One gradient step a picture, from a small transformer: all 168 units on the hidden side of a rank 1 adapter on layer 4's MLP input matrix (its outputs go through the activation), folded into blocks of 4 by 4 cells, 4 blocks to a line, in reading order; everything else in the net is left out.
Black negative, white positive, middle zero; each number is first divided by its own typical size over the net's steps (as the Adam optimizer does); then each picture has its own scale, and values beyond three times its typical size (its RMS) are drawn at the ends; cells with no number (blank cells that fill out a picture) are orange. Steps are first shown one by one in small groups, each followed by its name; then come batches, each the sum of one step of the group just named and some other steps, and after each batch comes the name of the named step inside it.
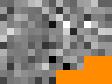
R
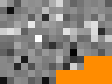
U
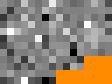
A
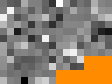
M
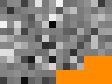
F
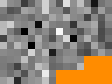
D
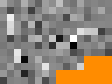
U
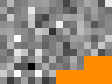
A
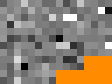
R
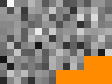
A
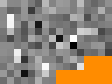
D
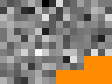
M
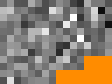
R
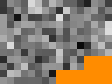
A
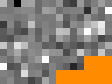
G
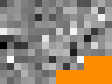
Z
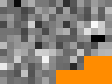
G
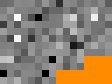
Z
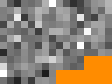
G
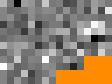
G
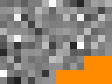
Z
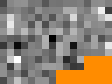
Z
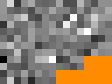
G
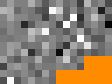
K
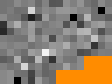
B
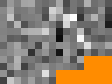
K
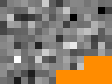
B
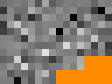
B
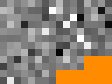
K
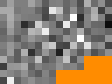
K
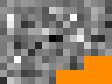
K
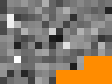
B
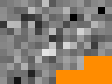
B
